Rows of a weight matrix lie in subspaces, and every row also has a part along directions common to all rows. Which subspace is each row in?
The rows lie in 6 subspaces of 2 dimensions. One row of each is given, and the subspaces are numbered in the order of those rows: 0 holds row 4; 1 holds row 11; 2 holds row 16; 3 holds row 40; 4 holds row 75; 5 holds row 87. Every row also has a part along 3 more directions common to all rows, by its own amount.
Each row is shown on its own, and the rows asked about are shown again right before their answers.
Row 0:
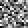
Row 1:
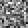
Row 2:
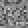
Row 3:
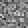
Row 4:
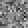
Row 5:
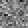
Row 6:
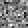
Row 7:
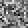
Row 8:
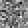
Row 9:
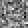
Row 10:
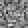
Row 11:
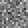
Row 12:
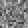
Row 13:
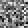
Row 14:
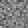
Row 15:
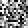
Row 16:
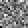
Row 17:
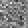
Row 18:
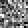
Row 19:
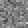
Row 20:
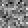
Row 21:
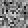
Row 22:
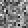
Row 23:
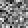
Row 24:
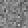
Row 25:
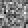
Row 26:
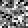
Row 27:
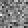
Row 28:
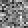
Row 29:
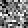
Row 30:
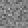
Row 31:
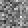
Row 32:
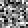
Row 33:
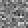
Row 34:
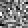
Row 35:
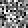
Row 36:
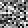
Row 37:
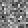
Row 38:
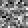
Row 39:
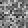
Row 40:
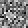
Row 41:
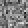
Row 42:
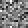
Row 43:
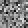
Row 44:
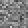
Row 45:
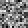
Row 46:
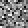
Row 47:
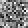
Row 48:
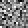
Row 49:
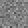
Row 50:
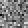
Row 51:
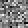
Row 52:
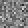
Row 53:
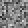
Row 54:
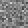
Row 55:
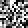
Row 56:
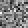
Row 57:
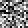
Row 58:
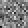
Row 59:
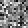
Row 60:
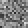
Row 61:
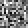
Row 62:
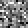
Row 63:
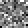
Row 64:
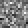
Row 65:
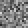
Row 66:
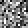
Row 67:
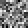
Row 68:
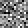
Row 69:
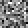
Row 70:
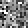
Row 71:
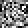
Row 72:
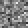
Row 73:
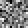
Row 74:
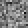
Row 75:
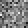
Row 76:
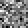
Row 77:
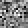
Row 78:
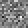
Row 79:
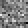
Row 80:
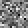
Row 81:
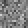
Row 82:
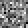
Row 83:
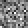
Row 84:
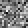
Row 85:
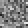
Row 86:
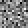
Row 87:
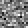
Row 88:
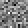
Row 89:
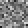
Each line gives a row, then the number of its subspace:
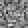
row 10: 5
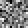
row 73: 5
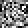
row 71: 4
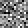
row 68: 0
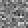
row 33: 5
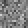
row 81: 0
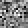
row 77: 3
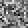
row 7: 5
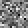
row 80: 0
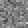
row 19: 1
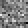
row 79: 2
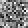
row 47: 4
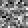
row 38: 2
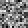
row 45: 5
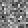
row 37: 3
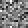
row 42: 5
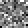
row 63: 2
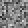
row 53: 4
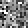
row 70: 3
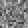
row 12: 5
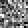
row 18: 5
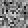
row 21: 3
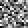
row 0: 2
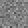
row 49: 4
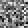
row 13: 4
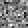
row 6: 2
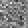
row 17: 4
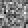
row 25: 3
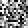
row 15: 3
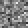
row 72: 2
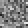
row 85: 0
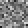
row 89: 2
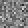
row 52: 4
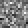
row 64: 3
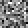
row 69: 1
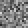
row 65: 0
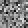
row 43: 0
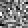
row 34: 0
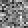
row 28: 5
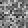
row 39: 3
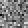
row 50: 1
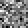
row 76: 5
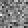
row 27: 4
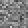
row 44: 5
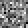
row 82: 3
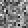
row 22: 1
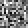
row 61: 3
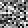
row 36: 0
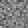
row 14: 2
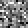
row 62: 0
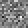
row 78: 3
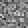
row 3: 5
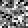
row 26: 2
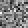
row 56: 0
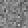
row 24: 1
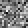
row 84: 3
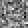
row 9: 1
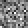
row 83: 4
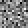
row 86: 1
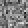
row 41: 5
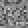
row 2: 2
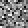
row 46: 2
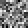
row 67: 5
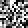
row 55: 0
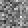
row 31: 1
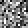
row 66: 1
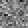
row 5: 2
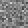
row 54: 4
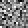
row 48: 2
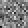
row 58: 4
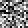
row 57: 0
